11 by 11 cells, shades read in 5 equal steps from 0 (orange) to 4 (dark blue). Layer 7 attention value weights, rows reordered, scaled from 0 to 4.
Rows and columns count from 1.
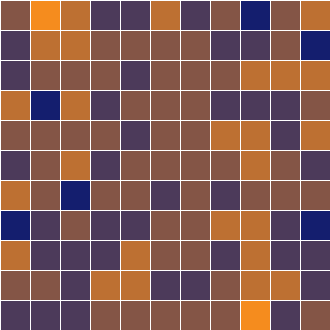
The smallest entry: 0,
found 2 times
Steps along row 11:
same same down same same same same down up down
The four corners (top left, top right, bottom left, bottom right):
2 1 3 2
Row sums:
22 25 21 26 21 23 25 28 25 22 24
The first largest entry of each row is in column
9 11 1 2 5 1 3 1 2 3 1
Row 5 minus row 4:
1 -2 1 -1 1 0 0 -2 -2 0 -1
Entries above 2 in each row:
4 4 2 5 2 3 3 6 6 4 4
